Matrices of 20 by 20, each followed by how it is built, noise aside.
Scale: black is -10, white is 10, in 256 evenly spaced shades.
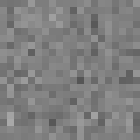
low rank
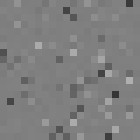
sparse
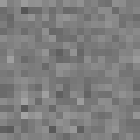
low rank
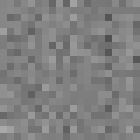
low rank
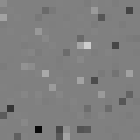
sparse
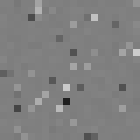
sparse
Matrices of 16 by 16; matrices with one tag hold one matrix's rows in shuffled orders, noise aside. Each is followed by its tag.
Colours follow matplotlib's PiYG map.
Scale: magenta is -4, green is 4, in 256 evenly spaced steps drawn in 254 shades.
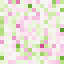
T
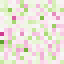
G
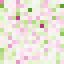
T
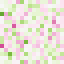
G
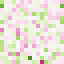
T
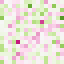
T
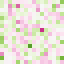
T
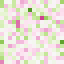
T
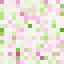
T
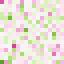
G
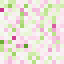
G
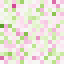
G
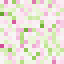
G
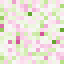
T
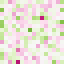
T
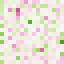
T
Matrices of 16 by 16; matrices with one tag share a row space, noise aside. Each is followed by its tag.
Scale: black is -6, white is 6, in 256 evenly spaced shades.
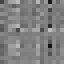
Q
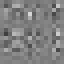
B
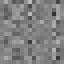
B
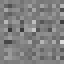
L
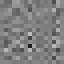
B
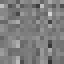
Q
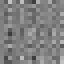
L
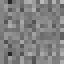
L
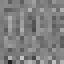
L
